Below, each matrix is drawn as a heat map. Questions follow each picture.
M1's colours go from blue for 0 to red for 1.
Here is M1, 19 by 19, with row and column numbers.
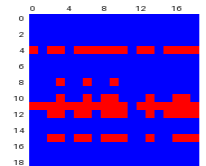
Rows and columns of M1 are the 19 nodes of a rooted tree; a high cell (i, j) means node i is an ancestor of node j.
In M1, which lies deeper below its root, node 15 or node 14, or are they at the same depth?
node 15
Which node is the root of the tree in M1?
11
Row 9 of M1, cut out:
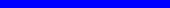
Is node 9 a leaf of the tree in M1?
yes
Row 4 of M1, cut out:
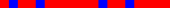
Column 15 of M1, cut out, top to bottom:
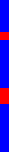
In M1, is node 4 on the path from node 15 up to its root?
yes
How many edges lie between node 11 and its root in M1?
0
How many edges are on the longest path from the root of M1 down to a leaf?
6
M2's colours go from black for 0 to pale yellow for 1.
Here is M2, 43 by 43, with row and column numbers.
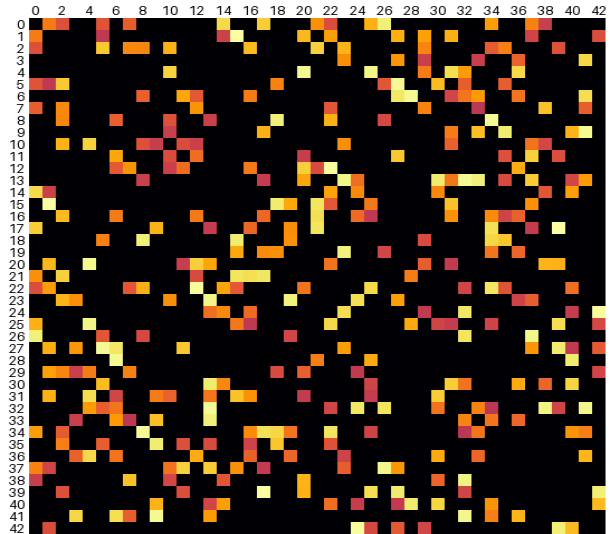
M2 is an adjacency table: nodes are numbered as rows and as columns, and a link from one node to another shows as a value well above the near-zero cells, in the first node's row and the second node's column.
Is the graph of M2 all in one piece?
yes
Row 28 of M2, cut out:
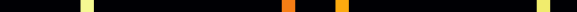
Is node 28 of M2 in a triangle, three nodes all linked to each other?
no
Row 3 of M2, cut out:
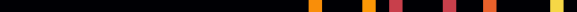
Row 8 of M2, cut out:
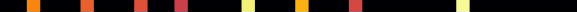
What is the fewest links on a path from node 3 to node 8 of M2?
3
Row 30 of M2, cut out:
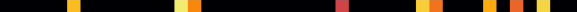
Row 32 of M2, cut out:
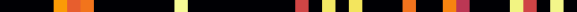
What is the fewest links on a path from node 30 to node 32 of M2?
1
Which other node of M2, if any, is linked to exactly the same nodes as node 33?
node 41
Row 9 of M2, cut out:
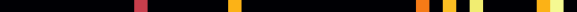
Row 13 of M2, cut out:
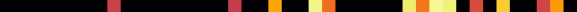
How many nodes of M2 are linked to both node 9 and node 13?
6
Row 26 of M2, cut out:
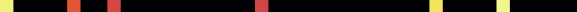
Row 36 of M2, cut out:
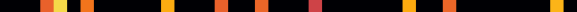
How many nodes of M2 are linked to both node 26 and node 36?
1
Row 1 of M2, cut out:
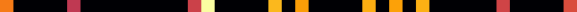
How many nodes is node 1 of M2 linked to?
11
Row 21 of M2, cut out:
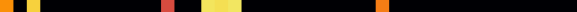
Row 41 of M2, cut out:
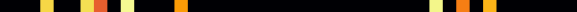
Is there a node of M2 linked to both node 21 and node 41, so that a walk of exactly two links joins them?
no
